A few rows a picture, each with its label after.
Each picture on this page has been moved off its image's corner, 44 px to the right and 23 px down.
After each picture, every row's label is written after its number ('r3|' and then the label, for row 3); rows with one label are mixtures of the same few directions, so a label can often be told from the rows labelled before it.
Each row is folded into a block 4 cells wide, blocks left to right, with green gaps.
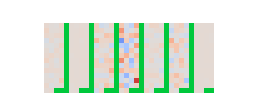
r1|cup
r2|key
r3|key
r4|cup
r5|key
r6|cup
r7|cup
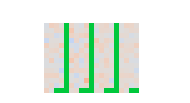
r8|key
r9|cup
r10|cup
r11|key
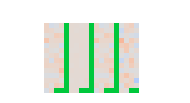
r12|key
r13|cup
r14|key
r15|cup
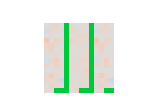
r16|cup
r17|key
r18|cup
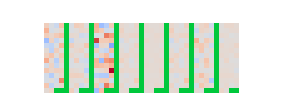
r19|cup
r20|key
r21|key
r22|cup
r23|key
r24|cup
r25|cup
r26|key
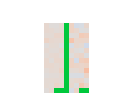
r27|key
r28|key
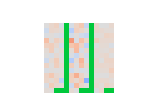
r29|cup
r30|cup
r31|key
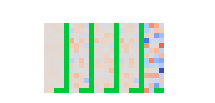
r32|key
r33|cup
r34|key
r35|cup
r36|key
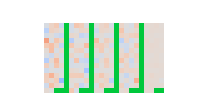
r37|cup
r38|key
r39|cup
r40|cup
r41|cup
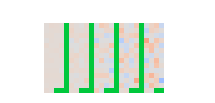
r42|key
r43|cup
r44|key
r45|cup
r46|cup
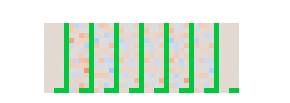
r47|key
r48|key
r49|key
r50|cup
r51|cup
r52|cup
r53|key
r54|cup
